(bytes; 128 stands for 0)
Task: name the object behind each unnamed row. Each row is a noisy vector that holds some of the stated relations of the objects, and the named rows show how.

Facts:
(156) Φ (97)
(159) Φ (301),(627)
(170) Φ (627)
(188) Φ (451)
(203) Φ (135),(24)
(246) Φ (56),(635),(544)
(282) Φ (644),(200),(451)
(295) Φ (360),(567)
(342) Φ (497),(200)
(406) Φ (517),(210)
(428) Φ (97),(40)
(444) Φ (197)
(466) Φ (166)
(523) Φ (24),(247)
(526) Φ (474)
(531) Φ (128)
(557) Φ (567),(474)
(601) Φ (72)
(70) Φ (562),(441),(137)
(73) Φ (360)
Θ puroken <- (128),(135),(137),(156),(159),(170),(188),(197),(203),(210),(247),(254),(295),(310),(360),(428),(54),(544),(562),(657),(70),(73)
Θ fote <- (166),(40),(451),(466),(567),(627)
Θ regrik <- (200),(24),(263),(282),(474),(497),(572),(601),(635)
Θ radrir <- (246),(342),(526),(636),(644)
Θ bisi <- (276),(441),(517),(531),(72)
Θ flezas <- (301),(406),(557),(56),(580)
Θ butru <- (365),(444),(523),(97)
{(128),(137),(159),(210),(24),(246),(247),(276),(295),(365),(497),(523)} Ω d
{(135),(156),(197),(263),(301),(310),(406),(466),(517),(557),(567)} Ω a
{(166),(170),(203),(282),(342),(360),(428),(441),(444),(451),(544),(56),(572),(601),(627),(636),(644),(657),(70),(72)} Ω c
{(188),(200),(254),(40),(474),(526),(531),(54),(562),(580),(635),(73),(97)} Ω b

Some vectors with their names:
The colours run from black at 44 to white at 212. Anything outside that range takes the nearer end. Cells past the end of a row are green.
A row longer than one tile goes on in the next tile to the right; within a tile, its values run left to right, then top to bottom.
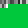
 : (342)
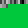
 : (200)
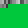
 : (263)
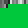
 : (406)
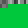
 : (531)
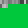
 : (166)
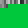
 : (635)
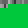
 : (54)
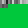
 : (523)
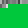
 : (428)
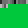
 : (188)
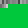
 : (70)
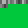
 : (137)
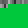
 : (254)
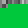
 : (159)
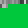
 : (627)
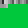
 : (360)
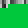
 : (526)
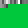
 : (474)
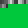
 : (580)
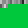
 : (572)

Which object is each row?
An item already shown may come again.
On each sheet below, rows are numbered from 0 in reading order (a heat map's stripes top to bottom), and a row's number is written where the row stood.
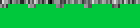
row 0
(497)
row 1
(200)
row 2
(135)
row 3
(97)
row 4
(24)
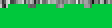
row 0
(526)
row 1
(523)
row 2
(444)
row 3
(466)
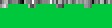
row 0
(451)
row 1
(295)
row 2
(365)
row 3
(466)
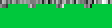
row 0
(365)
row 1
(40)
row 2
(636)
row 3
(557)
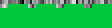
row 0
(451)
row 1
(73)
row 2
(567)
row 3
(263)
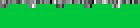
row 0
(247)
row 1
(282)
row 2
(276)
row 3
(406)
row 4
(644)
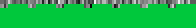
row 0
(562)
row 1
(40)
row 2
(497)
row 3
(301)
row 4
(246)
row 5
(544)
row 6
(56)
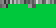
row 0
(517)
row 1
(97)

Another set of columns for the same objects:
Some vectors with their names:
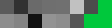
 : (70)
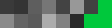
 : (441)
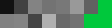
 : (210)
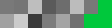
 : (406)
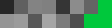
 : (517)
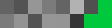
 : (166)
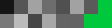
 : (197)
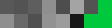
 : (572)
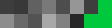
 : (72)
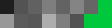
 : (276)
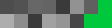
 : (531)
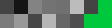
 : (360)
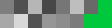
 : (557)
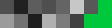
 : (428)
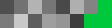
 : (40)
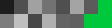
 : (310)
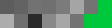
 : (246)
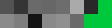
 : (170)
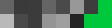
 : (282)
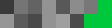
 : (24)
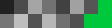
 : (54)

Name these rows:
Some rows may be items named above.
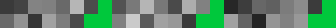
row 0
(544)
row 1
(40)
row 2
(159)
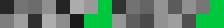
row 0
(97)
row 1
(24)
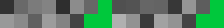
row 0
(263)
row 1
(531)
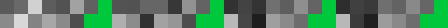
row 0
(580)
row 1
(531)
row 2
(523)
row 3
(523)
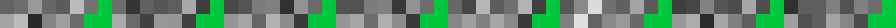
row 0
(466)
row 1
(342)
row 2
(474)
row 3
(474)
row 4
(56)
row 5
(301)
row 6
(188)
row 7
(497)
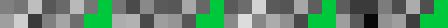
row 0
(406)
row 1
(526)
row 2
(580)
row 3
(444)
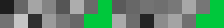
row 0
(135)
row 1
(246)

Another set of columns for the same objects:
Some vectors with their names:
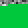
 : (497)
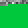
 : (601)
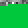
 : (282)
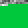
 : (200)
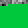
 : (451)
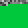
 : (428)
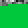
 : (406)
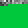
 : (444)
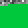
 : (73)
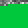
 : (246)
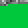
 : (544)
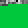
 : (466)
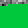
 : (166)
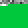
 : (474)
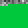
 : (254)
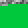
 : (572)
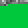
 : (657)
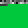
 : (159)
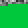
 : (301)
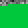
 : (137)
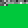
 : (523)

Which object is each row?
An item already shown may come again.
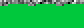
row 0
(56)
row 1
(557)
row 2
(567)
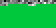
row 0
(188)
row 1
(97)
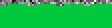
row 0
(295)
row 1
(276)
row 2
(523)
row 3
(526)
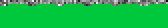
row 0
(365)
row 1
(444)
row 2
(263)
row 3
(342)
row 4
(360)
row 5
(40)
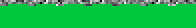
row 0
(301)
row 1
(567)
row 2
(531)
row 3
(466)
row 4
(342)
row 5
(567)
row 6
(580)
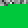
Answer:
(517)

